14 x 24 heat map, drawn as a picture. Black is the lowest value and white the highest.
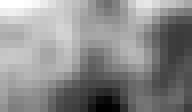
Ninth with the highest average: top left. Calmest part: middle left. Mirror symmetry: none. Lone odd cells: none. Slope: up to the top left. Grain: blotchy. Roughest part: top right.
